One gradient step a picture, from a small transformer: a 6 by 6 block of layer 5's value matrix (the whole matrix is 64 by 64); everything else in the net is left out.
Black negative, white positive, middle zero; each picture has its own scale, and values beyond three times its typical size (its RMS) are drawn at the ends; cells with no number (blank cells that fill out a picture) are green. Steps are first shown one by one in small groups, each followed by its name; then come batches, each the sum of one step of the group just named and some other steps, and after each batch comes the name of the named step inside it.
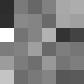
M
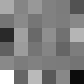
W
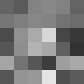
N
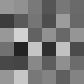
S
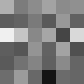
S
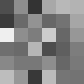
M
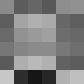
N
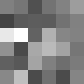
S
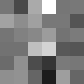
N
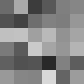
S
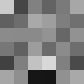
S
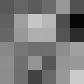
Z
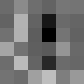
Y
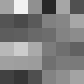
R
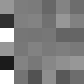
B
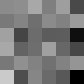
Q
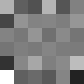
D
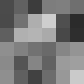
Z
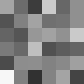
D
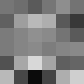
Z
